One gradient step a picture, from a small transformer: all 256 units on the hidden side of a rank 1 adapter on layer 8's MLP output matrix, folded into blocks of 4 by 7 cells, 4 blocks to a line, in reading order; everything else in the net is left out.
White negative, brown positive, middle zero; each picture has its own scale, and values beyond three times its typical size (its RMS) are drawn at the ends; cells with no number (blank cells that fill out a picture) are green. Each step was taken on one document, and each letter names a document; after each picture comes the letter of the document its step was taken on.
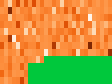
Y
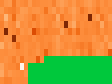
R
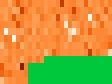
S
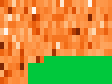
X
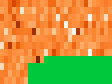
S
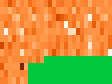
X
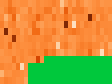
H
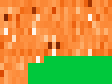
H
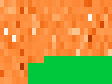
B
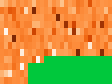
B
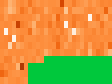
S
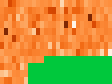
H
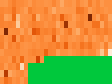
R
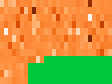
B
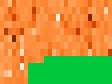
X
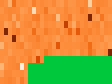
X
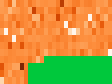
S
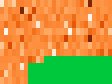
B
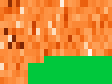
S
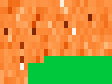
S
